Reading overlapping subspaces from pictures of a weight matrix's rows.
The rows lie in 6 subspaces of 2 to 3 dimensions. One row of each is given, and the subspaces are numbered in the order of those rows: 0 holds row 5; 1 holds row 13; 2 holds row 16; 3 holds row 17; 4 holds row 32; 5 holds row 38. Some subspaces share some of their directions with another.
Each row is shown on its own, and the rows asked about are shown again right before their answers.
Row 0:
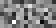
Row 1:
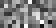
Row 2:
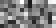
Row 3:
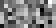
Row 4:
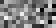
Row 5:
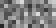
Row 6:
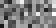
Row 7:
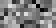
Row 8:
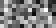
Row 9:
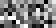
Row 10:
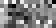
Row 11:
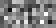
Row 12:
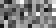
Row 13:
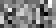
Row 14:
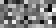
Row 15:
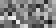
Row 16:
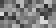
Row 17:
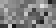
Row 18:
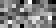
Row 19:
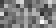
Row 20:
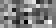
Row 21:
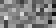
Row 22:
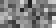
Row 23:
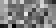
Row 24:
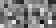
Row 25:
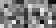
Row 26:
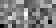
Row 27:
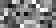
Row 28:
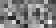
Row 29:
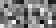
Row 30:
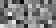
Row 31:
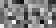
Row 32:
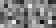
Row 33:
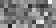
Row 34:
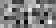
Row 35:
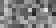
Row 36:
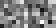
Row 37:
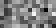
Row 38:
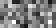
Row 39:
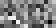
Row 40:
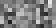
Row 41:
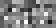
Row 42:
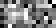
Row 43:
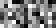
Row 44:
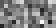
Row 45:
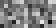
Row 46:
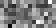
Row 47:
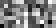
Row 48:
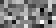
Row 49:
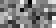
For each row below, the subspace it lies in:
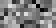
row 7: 5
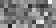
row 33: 3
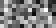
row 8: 4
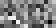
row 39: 2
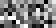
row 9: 2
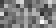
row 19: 2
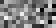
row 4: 0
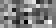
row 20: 1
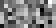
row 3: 1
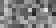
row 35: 4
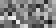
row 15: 2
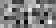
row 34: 1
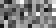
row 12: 0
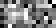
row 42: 3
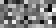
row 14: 0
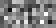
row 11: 1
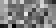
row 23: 3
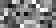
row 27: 5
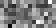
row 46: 3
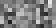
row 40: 1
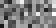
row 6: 0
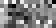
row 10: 3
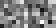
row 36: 5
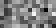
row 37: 4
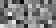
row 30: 3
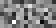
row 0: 1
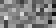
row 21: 0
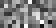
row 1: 4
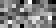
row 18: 4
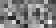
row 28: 2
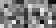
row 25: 3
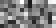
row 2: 4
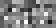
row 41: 1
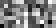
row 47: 1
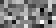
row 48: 0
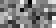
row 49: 4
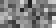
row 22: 4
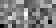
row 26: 3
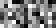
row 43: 5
